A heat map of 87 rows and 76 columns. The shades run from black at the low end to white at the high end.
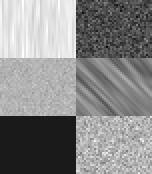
The table splits into 3 rows of 2 panels. Panel 1,1: very high, streaked downward, faint in contrast. Panel 1,2: low, fine-grained. Panel 2,1: high, fine-grained, faint in contrast. Panel 2,2: middling, slanting down to the right. Panel 3,1: very low, flat. Panel 3,2: high, fine-grained.
